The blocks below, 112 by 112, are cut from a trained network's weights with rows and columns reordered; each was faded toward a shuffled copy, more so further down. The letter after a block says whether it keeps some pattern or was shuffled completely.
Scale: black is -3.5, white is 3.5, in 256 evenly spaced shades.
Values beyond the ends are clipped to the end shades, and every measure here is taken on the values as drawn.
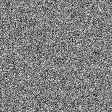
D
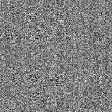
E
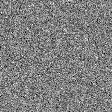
D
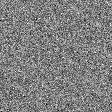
D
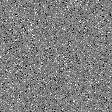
D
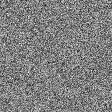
D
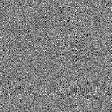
E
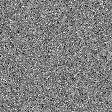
D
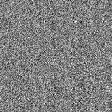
E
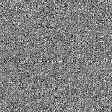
E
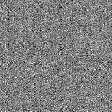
E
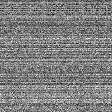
E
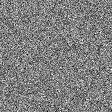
D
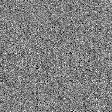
E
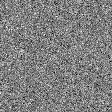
D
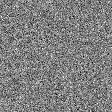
D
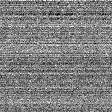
E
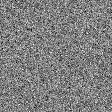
D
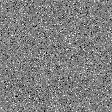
D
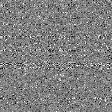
E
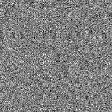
E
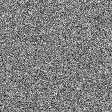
D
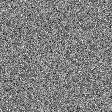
D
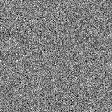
E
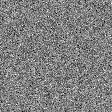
D
